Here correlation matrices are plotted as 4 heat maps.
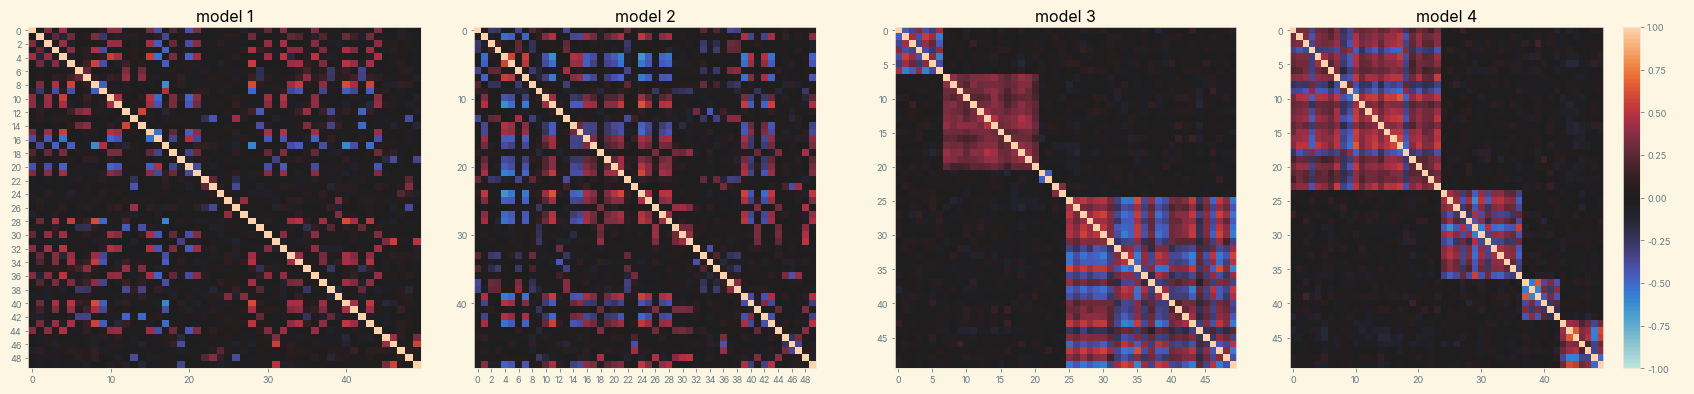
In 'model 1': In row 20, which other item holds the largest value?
16
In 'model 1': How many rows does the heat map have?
50
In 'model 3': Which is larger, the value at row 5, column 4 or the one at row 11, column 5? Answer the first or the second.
the first
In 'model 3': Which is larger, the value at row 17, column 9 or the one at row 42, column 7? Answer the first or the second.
the first
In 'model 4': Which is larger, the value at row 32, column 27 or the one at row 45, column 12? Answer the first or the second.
the second
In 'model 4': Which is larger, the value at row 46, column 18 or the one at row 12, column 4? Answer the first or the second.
the second
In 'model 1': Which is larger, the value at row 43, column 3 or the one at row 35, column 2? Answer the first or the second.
the first
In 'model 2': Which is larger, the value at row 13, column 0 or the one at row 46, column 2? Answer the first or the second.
the second
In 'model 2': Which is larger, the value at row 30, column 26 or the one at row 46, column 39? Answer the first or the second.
the first
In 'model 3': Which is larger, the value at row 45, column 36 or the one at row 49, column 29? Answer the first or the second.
the first
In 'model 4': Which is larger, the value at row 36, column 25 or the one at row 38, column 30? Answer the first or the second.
the second
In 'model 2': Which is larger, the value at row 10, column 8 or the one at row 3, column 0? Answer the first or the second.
the first
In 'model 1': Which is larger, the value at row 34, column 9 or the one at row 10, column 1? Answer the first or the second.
the second
